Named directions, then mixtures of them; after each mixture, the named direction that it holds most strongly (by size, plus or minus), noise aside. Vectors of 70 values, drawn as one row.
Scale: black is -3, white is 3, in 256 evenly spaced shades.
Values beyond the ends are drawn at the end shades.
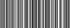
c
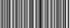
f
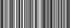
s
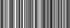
s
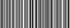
f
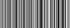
c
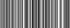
c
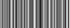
f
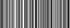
s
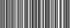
c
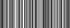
s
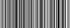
c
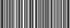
s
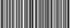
f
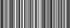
s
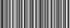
f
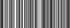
s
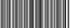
f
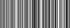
c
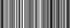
s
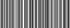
c
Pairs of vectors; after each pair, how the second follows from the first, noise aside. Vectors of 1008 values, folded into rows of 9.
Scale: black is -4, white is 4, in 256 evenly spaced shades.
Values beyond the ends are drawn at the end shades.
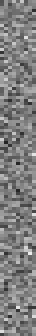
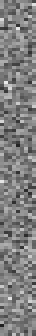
reversed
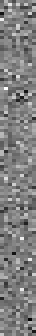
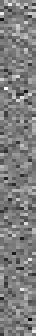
sign-scrambled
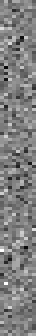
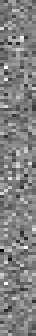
sign-scrambled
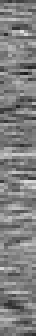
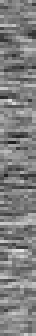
wrapped around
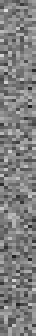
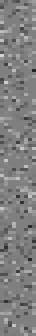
partly zeroed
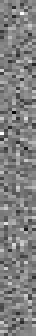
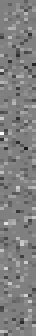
partly zeroed
